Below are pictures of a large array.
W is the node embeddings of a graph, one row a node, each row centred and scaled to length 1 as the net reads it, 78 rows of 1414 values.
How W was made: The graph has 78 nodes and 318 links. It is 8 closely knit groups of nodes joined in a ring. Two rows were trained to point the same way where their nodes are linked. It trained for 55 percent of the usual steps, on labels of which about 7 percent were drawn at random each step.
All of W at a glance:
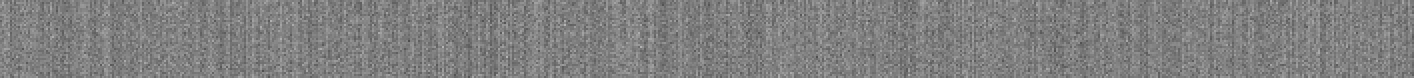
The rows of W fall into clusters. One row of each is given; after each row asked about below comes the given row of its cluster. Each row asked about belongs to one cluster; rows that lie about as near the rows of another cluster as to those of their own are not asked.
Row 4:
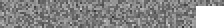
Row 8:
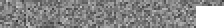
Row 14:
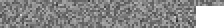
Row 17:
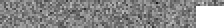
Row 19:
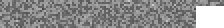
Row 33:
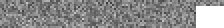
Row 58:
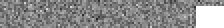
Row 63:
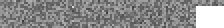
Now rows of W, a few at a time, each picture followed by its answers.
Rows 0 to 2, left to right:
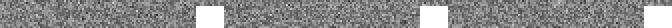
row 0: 17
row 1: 4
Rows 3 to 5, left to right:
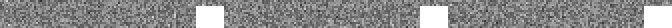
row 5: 14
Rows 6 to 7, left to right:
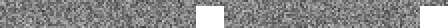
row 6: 58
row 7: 4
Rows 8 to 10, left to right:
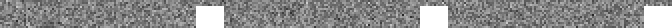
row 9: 58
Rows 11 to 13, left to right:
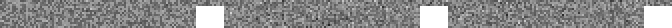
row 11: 8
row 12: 63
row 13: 4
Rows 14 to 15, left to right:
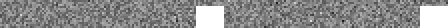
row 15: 14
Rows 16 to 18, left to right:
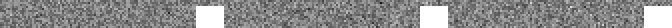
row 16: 8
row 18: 58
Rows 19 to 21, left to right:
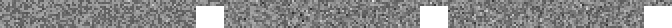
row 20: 17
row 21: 17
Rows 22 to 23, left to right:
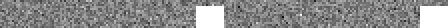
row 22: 8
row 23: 19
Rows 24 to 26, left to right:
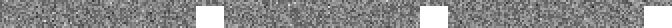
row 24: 4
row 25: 4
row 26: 58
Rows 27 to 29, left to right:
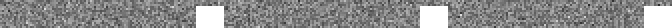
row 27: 17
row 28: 8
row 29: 4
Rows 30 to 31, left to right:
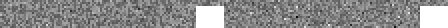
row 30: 8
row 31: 33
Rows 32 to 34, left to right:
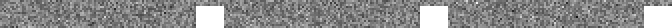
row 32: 17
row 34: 33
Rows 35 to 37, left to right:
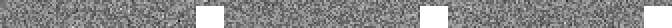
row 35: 17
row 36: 33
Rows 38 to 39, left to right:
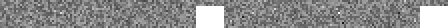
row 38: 58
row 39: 4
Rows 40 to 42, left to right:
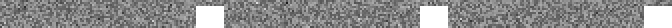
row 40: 58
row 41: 17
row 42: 19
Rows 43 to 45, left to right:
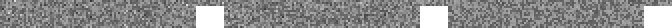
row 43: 8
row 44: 63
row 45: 8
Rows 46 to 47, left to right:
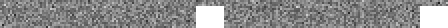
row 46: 4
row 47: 63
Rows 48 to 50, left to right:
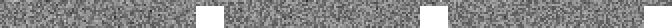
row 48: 17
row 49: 14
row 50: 19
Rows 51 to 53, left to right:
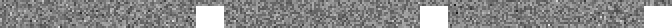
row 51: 14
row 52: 33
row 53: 4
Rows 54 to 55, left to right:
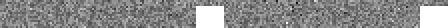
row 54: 17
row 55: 19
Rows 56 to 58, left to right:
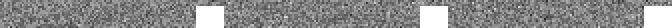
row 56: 19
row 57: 63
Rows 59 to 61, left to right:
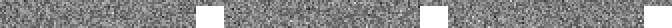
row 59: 14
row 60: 17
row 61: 58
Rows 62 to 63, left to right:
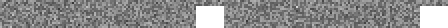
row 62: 33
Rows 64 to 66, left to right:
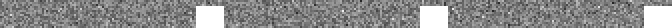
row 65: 4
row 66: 58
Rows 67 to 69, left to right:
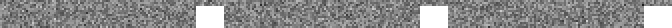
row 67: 17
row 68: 14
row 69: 63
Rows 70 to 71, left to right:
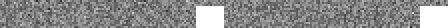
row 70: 58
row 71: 63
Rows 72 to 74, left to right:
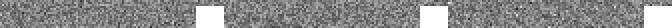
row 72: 19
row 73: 19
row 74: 58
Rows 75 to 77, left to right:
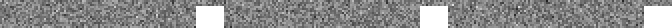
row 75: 4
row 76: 8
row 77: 58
